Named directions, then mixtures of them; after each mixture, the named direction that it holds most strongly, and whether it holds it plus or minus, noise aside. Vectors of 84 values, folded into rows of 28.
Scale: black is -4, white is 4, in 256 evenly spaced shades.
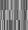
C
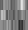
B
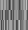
C, minus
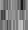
B, minus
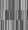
C, minus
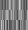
C, plus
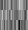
C, plus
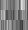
B, plus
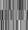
C, minus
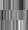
B, minus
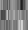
B, minus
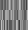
C, plus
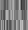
C, plus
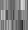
B, plus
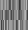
C, minus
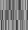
C, minus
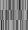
C, minus
